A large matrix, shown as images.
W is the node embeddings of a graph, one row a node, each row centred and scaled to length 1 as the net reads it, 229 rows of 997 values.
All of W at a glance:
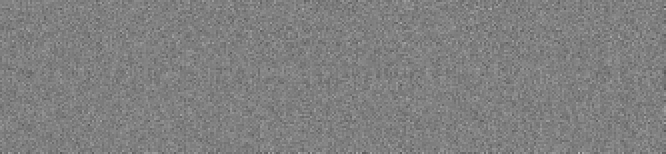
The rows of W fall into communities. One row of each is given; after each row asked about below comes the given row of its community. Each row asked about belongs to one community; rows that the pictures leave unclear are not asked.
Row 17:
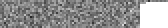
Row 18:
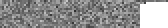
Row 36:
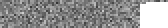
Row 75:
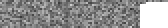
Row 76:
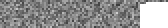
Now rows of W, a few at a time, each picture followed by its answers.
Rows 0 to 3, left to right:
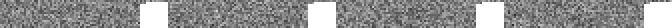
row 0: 36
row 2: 36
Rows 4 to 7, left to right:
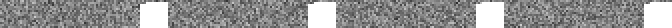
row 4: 36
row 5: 76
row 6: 76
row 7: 75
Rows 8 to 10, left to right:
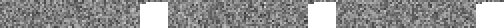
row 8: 17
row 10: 36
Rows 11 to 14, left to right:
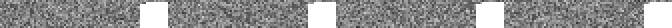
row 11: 18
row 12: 76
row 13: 76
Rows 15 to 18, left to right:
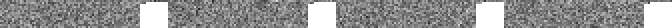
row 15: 36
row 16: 18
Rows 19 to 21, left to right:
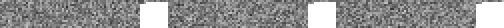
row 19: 17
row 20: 17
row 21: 75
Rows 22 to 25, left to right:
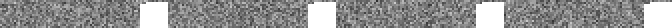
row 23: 36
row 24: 18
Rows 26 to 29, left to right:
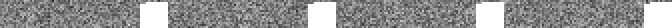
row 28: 17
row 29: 18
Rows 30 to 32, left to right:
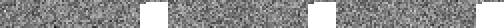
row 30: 17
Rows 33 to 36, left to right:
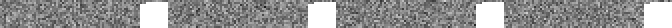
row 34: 18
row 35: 18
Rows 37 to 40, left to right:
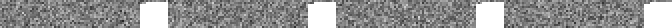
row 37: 17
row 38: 76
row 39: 76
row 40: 75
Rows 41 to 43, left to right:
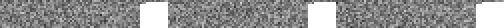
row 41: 75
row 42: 75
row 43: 75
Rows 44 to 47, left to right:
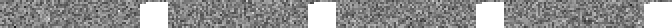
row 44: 75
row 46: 76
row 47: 76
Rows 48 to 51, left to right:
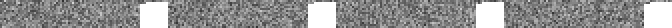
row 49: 18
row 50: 17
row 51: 18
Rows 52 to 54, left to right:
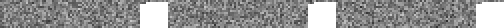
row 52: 17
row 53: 18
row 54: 17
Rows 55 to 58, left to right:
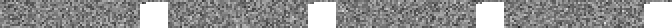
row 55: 18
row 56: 17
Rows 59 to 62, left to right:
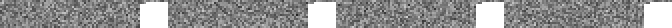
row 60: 76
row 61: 18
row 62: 18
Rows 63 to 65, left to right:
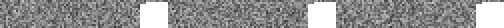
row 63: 36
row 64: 36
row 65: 36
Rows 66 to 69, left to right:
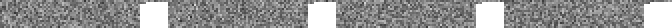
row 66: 17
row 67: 36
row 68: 36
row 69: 75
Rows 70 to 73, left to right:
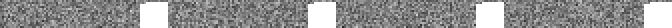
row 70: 17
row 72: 18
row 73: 76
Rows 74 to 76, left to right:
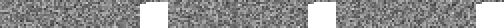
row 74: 75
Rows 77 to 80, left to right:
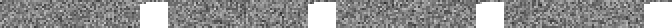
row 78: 36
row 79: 76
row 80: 18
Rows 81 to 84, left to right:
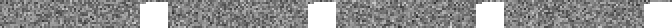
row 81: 76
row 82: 75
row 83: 75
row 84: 76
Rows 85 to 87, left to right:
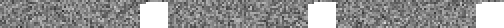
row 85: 76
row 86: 36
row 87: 75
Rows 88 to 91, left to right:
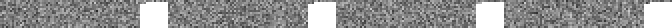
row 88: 17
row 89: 36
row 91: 17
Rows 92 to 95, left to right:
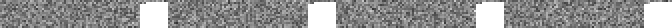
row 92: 36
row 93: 18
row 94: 36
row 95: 75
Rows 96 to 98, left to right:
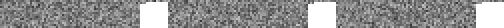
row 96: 75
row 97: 36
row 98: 76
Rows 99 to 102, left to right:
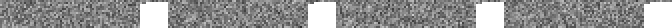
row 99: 18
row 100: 18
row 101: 76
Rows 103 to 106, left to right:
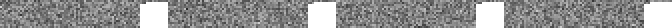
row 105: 18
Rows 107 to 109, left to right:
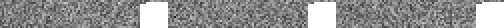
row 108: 18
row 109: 18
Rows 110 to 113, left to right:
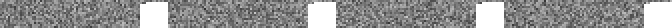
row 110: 18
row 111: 36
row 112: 18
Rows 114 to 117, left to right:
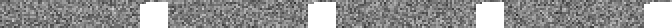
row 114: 75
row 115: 18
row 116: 18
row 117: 75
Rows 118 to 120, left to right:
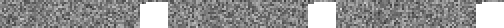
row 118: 18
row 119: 36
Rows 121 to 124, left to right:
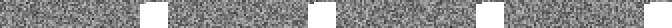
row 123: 36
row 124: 36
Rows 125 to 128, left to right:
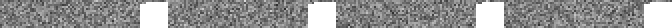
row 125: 75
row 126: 18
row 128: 76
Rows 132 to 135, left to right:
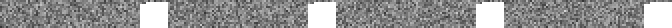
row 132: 17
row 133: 17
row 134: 18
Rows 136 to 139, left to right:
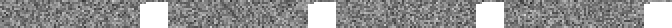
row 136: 76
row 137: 75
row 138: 75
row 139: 36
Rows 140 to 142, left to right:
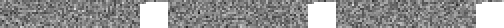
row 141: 17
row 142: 75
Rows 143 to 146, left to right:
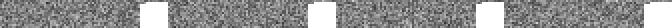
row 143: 76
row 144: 36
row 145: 36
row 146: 18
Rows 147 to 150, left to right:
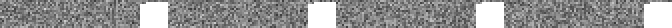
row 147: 18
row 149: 76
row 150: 36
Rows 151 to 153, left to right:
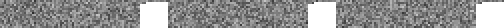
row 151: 18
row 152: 17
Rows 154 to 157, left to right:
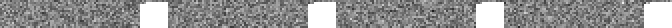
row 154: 76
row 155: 75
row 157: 75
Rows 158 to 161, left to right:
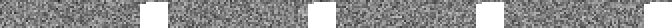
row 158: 76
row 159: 17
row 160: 75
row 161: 36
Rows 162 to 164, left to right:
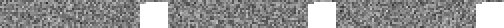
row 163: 36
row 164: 75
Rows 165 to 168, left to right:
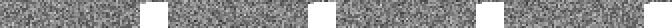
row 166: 75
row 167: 75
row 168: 76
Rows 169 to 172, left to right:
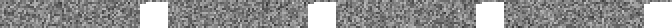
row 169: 75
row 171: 17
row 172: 75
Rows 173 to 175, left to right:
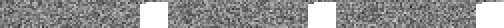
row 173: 75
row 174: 18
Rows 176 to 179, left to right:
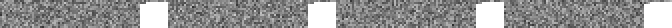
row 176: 76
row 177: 17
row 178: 76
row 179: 75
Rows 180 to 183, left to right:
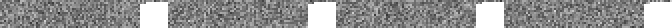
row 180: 36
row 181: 18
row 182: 75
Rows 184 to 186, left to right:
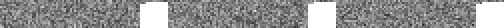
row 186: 18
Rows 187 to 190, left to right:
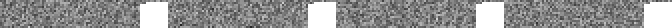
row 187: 17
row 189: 75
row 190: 18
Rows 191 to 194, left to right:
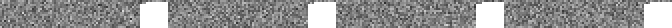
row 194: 18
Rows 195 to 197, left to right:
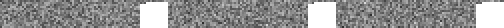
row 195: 75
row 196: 18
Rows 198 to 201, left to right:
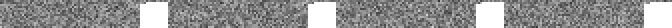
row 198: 75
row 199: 36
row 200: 76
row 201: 75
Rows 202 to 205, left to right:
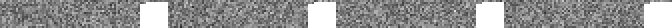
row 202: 18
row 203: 17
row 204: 75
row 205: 36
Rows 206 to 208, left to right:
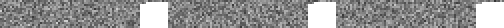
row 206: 18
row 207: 76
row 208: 76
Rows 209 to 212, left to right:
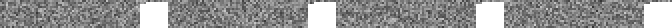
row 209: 17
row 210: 18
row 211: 76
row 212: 18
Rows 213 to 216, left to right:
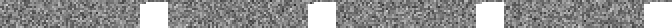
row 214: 76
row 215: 17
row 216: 17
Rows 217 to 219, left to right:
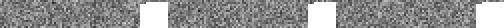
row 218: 18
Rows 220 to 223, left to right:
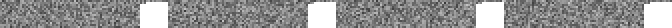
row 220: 36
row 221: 75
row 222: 75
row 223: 18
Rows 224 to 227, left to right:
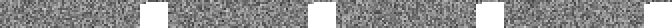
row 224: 18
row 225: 75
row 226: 36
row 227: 18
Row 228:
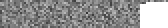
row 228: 17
